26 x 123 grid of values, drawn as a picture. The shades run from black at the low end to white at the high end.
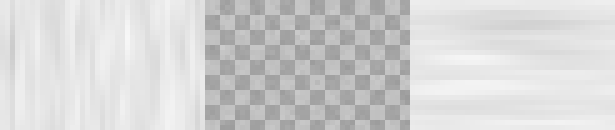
The table splits into one row of 3 panels. Panel 1,1: very high, streaked downward, faint in contrast. Panel 1,2: high, checkered. Panel 1,3: very high, streaked across, faint in contrast.
